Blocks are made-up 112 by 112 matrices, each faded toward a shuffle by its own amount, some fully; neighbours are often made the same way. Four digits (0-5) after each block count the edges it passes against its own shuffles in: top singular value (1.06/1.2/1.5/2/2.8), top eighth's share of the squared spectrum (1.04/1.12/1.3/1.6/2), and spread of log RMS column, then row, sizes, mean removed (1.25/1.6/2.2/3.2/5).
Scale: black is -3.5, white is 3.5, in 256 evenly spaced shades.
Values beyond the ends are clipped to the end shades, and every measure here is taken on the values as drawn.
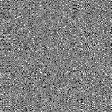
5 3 2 2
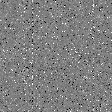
3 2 1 0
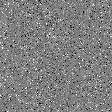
2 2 0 0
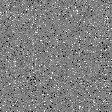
2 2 1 0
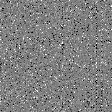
3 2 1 0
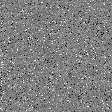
1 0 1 0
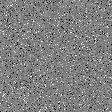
0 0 0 0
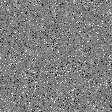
0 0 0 0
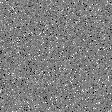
0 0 0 0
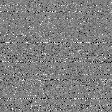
2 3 0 3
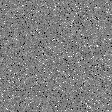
0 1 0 0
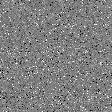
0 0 0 1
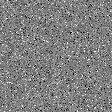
0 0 0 0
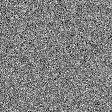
1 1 0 0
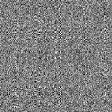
4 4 3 3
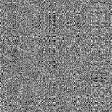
4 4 3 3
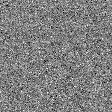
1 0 0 0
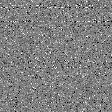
2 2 0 2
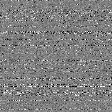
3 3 0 4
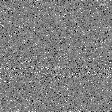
1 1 0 2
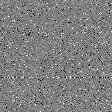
3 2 0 1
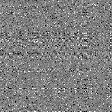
4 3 2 3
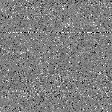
3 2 0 2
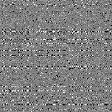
5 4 2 4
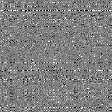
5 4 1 3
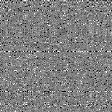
4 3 1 3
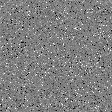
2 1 0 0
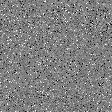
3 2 0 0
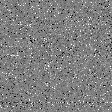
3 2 0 1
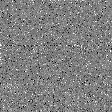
2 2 0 1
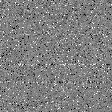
3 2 0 2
